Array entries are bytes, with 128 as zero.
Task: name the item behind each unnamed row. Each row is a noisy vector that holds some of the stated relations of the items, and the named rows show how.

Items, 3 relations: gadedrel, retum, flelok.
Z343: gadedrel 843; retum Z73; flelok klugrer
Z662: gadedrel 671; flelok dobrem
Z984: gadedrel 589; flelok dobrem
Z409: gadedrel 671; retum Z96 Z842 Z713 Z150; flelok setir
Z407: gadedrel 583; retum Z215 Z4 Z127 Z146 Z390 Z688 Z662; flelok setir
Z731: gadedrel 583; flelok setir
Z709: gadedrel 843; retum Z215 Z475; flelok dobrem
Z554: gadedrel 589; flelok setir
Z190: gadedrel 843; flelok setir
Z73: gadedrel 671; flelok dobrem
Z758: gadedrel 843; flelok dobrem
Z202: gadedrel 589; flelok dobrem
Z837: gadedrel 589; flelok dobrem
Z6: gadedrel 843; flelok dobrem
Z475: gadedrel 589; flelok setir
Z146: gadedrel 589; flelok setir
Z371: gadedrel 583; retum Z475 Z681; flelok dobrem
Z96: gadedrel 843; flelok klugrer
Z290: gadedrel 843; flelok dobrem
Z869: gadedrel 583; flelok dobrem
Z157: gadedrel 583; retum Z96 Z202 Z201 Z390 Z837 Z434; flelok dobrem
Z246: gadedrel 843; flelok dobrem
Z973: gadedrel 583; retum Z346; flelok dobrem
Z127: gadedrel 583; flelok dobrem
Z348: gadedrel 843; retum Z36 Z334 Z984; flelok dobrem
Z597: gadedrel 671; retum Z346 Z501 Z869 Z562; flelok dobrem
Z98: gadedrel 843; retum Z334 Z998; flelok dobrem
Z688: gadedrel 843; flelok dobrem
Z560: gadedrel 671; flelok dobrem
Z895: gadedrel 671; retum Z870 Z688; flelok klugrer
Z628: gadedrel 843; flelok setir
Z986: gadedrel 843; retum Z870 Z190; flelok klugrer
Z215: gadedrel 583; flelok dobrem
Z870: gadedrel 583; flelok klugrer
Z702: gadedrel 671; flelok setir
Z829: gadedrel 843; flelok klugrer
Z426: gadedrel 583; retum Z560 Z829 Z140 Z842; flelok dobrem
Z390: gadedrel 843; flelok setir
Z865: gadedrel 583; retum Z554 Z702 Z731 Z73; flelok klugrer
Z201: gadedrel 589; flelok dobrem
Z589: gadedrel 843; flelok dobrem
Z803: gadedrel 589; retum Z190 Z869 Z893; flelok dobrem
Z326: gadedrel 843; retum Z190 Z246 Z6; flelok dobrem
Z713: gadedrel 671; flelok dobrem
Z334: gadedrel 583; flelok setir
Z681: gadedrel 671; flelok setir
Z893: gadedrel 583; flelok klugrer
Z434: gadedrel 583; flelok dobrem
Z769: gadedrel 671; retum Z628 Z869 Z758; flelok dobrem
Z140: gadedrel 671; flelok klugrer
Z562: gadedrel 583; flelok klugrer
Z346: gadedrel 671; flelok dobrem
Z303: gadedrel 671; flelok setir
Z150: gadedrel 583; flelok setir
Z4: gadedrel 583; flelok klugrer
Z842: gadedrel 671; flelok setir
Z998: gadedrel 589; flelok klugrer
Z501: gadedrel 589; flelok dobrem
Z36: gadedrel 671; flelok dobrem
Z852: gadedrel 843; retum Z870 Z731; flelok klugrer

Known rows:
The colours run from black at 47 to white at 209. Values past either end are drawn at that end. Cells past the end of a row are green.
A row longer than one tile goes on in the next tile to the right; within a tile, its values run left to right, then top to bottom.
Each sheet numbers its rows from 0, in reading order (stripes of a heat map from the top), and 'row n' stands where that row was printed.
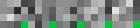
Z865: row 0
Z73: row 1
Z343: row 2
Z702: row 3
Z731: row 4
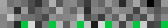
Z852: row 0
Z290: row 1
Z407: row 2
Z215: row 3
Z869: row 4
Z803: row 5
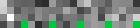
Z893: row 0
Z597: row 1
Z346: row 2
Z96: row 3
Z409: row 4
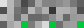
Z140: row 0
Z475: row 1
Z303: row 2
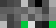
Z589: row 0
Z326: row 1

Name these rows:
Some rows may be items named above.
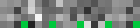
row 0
Z343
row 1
Z562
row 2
Z829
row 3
Z434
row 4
Z343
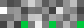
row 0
Z628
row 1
Z998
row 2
Z554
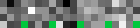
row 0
Z803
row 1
Z628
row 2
Z326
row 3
Z303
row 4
Z998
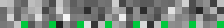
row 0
Z4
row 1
Z870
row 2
Z562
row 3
Z434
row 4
Z986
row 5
Z434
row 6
Z731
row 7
Z36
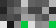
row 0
Z709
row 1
Z984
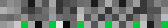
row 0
Z146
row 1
Z371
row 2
Z157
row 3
Z501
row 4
Z501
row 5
Z426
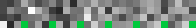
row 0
Z688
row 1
Z190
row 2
Z662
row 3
Z334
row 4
Z390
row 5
Z842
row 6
Z681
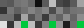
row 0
Z434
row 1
Z758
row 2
Z973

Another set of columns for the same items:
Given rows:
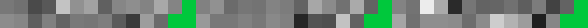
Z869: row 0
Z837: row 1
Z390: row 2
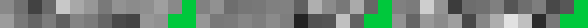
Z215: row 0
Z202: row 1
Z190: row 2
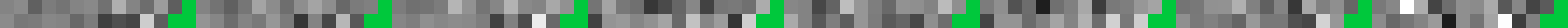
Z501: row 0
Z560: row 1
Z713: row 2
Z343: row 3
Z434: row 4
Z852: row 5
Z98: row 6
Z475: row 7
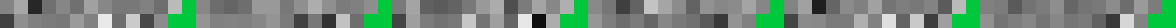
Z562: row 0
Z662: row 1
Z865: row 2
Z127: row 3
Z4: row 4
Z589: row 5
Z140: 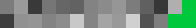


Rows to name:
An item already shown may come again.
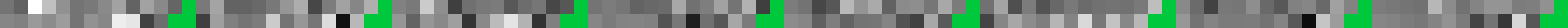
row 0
Z409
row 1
Z865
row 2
Z190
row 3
Z803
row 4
Z869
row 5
Z96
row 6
Z688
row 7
Z36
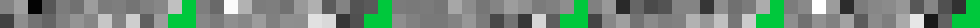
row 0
Z870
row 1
Z842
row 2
Z36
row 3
Z986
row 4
Z554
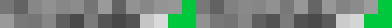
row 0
Z709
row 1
Z709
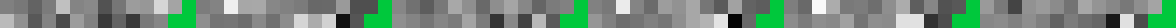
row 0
Z157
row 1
Z334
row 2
Z560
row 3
Z731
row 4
Z842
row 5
Z346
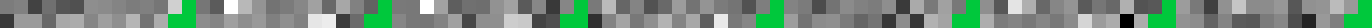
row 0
Z895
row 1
Z409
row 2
Z681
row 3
Z998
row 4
Z326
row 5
Z407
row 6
Z973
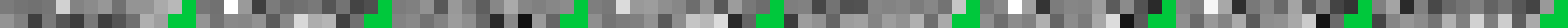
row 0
Z371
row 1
Z628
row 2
Z73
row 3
Z150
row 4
Z895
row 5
Z554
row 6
Z146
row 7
Z829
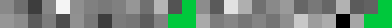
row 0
Z426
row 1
Z407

